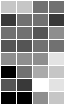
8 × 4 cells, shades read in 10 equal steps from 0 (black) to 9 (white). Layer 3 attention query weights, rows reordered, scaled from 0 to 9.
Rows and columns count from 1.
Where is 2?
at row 2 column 1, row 2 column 4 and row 7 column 2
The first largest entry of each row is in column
1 2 4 3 4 4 3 4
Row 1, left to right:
7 7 4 4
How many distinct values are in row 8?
3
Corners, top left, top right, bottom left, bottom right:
7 4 0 7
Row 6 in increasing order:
0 4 6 7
